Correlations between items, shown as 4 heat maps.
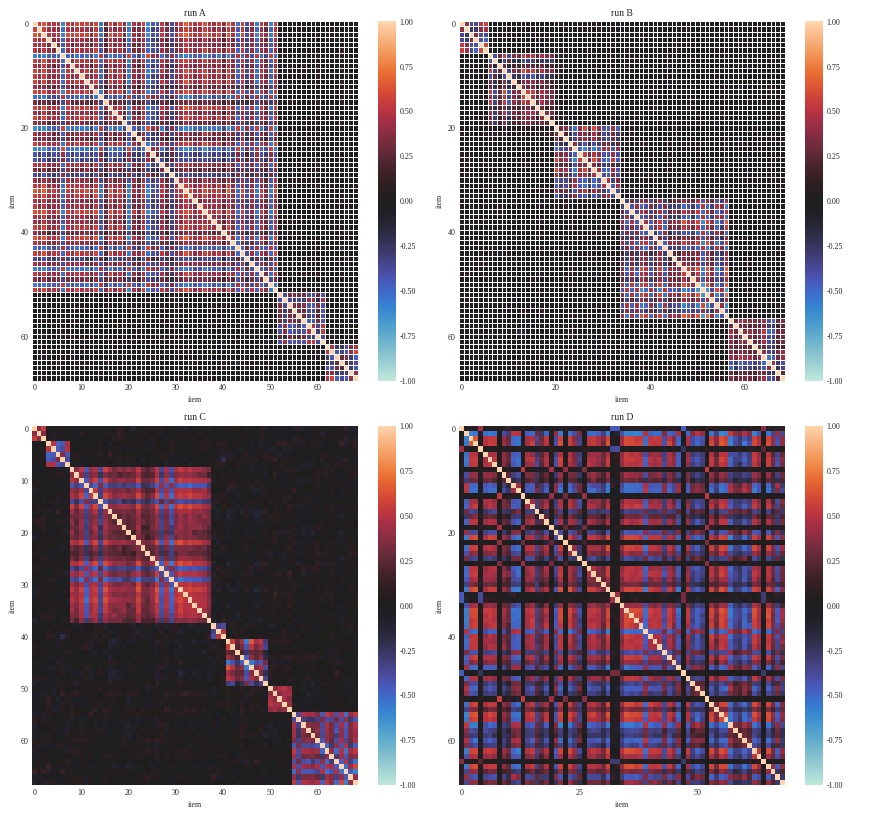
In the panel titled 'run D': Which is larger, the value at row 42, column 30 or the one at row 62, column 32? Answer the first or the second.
the first
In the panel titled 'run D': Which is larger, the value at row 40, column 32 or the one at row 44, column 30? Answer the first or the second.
the second
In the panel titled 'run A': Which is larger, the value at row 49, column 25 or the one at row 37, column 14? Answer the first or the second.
the first
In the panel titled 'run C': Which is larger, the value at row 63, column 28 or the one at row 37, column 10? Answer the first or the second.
the second
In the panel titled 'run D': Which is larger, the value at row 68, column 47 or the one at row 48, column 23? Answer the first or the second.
the second
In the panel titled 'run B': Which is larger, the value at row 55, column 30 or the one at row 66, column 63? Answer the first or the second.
the first
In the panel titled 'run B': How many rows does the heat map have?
69
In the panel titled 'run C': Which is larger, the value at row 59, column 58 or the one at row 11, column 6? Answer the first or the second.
the first
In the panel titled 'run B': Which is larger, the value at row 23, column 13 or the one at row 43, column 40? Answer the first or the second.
the second
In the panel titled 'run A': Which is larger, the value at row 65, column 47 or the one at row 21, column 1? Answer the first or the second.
the second
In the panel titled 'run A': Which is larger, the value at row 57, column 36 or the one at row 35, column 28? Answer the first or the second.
the second
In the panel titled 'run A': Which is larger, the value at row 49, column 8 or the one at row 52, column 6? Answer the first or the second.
the first
